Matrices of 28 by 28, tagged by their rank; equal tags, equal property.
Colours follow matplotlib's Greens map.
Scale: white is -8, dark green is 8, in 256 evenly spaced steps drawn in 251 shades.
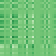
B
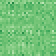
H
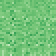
H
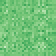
H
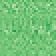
H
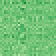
H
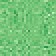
H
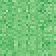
H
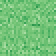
H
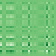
B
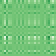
B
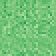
H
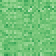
H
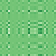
B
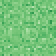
H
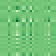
B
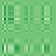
B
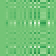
B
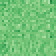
H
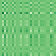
B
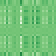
B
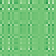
B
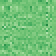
H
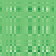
B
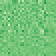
H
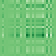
B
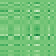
B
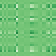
B
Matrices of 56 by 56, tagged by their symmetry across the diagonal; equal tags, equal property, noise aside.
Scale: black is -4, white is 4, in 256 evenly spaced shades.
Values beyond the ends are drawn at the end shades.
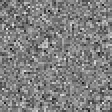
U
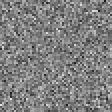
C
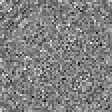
U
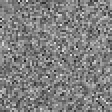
C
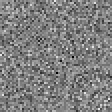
U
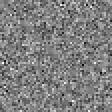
C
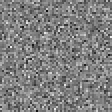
C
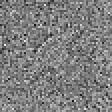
U
